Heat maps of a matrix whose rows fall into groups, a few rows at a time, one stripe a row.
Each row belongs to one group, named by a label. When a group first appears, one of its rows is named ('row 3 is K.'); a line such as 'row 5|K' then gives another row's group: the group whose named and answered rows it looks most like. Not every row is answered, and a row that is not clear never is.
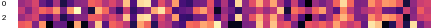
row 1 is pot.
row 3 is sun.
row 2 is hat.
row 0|hat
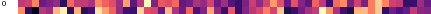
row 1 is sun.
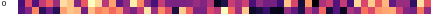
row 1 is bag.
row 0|bag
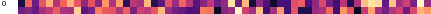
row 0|bag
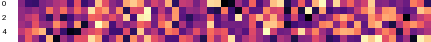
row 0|sun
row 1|bag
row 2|hat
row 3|sun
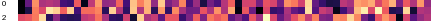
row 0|bag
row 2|hat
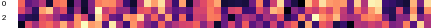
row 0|sun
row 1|sun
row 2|sun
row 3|bag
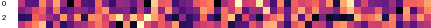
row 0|pot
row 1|pot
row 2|bag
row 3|hat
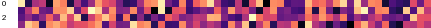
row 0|sun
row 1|bag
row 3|bag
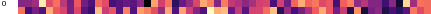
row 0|pot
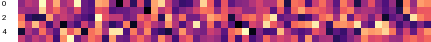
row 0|pot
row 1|pot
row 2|sun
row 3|hat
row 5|bag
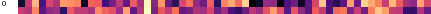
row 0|bag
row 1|hat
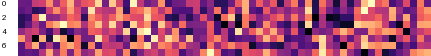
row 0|bag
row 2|bag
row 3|bag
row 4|hat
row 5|sun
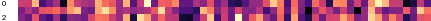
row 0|hat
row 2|hat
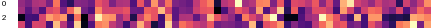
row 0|pot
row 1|pot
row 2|sun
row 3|sun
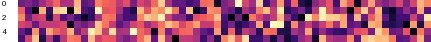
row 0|pot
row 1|sun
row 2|sun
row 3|sun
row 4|bag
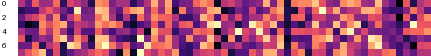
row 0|pot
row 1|sun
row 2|pot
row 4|pot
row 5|sun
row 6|pot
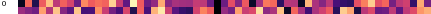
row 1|pot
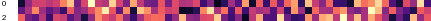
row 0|bag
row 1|hat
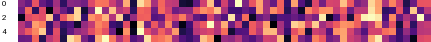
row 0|hat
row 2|bag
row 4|hat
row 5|pot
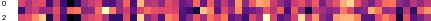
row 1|pot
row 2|hat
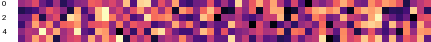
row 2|pot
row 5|bag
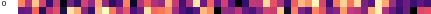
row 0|hat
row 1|pot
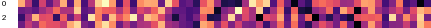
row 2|bag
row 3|pot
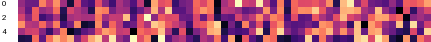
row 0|pot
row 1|pot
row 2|hat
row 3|sun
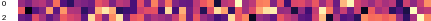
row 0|pot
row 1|sun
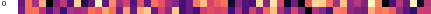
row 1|hat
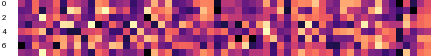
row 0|pot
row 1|pot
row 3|bag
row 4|hat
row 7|pot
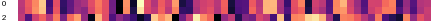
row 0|hat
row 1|hat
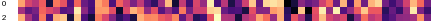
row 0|sun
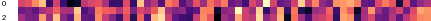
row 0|hat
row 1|pot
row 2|pot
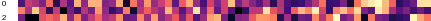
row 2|sun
